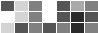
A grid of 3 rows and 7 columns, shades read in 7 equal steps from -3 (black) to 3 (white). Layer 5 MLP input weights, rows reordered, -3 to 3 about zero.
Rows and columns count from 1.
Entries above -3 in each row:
7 7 7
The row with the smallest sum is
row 3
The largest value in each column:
3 2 0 3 0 1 0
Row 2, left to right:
3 2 0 3 -1 -2 -1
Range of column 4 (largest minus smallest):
4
